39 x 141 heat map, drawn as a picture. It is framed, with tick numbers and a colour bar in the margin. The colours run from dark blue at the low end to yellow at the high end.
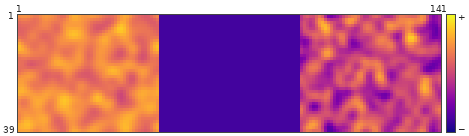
It is made of 1 by 3 panels. Panel 1,1: high, blotchy. Panel 1,2: very low, flat. Panel 1,3: middling, blotchy, strong in contrast.
